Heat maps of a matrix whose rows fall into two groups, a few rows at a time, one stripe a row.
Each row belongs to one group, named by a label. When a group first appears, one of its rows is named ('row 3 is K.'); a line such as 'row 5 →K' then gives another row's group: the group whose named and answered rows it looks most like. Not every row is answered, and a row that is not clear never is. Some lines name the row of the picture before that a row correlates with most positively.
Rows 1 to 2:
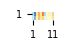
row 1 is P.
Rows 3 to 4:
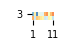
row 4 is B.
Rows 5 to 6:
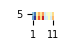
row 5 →P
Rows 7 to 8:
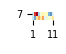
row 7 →B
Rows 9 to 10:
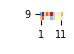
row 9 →P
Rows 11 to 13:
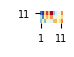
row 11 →P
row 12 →P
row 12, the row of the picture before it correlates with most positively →9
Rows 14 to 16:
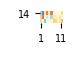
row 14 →P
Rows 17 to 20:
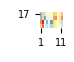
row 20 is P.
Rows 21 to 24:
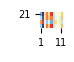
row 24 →P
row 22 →P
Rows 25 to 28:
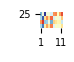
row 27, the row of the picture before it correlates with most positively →23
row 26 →P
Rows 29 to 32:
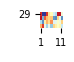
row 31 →P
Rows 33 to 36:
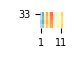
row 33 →P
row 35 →P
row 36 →P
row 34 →P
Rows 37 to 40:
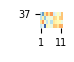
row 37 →P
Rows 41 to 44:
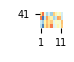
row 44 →P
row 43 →P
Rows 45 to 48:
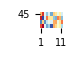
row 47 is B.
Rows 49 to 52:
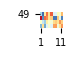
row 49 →P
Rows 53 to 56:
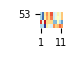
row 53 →P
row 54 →P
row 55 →B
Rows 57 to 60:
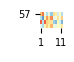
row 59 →B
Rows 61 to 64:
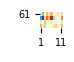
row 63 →B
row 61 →P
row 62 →P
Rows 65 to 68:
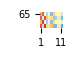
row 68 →B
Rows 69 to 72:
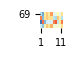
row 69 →P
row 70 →B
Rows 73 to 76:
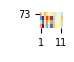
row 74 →P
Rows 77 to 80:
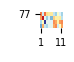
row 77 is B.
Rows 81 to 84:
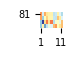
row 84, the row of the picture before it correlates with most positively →79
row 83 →P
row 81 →B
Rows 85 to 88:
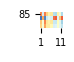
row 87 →B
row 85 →B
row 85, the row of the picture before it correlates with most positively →81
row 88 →B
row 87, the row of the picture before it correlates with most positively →81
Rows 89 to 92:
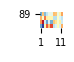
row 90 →B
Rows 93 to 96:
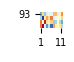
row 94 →P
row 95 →B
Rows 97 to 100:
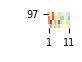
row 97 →B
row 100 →P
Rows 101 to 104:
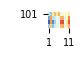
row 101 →P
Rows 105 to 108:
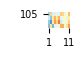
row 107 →P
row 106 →P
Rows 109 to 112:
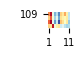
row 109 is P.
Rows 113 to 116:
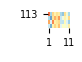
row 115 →B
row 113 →B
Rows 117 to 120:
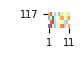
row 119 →B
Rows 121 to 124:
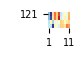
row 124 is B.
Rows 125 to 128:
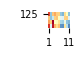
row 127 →B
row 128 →B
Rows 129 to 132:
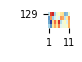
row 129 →B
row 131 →P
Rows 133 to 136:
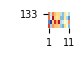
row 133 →B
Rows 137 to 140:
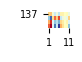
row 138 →P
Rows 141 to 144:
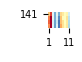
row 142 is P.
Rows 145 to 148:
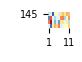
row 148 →P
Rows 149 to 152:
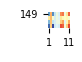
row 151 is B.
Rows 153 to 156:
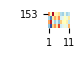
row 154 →P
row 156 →P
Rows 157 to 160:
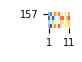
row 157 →P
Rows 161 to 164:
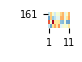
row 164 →P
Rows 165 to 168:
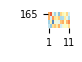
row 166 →B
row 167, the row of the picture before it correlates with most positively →162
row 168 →P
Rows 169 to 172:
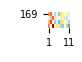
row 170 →B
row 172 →B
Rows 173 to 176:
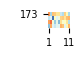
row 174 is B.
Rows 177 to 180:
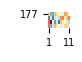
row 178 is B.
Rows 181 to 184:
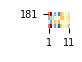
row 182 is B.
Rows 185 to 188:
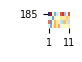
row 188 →P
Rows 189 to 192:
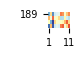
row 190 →B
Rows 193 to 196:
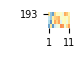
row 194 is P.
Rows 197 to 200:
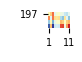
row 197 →B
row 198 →B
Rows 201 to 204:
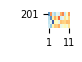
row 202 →P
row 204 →P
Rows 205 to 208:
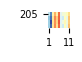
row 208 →P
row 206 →P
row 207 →P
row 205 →P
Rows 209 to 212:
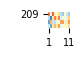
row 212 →P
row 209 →B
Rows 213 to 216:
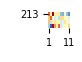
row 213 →B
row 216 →P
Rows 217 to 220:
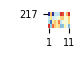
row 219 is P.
